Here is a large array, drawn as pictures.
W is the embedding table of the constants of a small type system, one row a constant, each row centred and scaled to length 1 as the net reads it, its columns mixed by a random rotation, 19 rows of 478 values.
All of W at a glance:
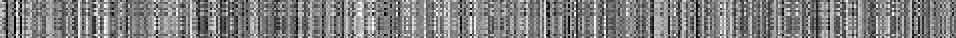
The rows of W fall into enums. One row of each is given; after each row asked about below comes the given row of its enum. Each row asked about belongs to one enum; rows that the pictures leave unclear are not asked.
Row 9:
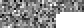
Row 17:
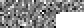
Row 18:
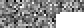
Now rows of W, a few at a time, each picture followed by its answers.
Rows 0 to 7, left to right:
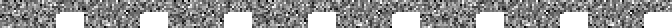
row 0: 9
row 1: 17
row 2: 18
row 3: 18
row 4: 17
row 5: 9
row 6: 17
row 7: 17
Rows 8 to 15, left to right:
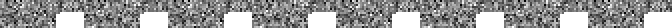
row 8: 18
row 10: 18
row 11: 9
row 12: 18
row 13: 9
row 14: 9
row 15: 18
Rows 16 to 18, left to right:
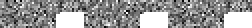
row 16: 18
